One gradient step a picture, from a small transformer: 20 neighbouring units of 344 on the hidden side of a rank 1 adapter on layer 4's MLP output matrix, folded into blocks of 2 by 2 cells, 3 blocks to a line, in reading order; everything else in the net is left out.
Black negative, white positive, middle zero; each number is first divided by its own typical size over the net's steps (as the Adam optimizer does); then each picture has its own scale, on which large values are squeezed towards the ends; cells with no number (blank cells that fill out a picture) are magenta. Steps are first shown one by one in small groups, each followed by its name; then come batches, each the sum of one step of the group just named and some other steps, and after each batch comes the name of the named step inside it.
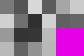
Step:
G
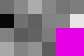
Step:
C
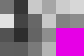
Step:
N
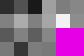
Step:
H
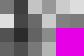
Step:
N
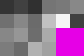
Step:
H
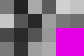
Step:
G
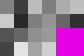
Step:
N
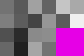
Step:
G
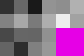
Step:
H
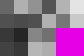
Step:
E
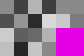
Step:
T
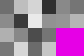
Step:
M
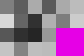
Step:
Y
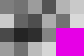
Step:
Y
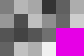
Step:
M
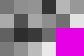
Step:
M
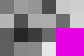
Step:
M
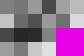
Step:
Y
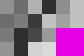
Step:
T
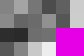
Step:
E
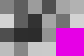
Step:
Y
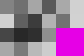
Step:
Y
